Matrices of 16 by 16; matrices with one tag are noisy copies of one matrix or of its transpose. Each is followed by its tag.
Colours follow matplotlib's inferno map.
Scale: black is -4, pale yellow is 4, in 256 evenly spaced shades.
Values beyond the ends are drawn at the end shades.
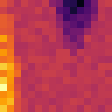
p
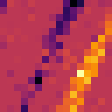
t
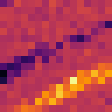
t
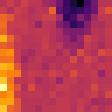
p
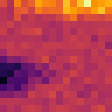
p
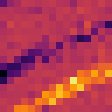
t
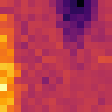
p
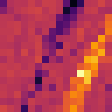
t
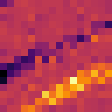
t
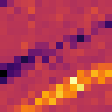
t
